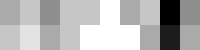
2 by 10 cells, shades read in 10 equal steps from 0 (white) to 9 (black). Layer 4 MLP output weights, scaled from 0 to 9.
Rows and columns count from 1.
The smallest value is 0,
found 4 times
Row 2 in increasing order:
0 0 0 1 2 2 3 3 3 8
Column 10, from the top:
4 3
